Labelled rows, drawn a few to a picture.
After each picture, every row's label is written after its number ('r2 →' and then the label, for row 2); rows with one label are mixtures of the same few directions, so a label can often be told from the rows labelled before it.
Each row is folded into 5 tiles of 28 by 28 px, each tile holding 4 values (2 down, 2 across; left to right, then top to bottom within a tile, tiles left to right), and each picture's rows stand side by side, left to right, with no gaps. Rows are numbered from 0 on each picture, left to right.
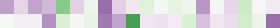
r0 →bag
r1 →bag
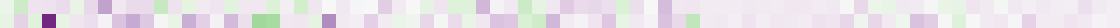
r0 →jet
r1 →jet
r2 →jet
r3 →bag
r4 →bag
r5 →jet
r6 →bag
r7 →jet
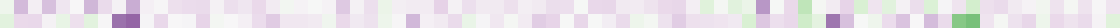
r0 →jet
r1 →bag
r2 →bag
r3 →jet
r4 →bag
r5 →bag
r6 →jet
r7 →bag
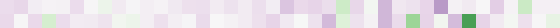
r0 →jet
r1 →bag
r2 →bag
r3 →jet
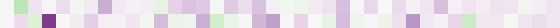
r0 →jet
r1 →bag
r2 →bag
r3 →jet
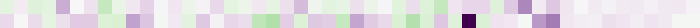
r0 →bag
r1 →jet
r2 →bag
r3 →jet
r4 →jet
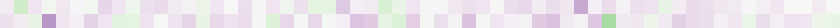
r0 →jet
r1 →bag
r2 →bag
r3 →jet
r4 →jet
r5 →jet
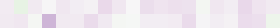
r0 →jet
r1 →bag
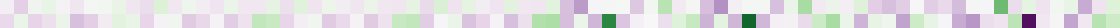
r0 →bag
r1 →jet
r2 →jet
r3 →jet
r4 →jet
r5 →jet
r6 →bag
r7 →jet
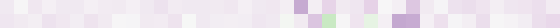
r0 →jet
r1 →jet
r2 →jet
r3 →bag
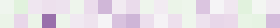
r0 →jet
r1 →bag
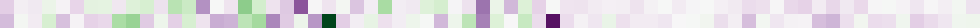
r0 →jet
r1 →bag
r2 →jet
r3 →bag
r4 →jet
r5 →jet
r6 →bag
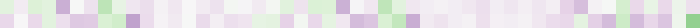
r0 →bag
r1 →jet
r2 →bag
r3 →bag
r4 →bag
